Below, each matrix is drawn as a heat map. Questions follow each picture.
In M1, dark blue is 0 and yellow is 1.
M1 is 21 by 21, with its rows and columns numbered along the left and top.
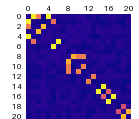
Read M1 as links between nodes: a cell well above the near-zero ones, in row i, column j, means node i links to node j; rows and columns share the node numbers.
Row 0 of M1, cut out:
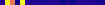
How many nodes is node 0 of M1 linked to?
3
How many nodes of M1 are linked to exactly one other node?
10
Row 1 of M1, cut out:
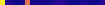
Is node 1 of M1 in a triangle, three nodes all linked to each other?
no
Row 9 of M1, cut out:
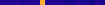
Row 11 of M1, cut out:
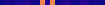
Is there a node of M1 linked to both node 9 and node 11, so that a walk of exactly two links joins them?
yes
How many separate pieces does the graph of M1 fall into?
6
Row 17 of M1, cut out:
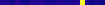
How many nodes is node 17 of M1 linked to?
1
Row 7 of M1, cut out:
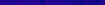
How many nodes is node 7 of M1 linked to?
0
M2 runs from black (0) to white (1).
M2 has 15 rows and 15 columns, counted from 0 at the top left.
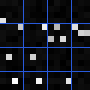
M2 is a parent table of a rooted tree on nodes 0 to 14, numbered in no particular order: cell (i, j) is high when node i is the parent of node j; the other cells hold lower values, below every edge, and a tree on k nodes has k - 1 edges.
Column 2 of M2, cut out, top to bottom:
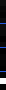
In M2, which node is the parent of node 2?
13
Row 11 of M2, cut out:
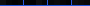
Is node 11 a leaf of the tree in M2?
yes
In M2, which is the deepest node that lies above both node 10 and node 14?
5
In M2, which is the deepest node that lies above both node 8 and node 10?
6
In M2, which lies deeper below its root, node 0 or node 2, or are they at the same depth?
node 2
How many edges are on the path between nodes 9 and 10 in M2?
4
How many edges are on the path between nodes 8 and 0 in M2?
7
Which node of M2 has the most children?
4
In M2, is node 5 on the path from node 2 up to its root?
yes
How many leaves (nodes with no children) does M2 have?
9
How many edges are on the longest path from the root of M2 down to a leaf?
5
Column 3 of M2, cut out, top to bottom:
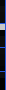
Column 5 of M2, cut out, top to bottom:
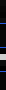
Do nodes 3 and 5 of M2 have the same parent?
no
